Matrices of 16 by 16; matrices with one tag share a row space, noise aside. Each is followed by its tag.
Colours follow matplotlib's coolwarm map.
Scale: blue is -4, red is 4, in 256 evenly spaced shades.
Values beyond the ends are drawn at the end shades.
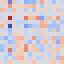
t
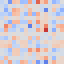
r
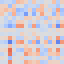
t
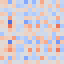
t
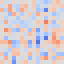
r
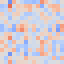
t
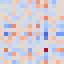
r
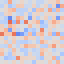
t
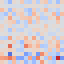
t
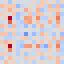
t
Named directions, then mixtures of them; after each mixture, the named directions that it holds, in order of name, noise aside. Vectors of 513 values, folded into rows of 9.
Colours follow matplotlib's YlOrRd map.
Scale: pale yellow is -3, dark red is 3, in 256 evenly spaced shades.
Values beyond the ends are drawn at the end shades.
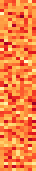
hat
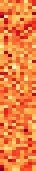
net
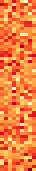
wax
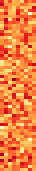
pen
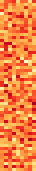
hat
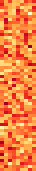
pen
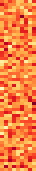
hat, pen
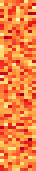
net, pen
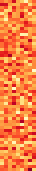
hat, wax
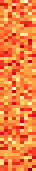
wax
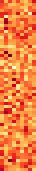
net, pen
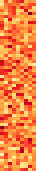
pen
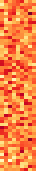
pen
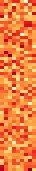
net, wax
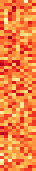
pen, wax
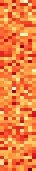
wax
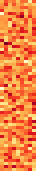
hat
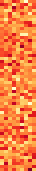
wax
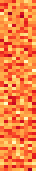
hat, wax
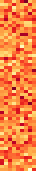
wax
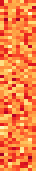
pen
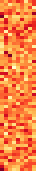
net
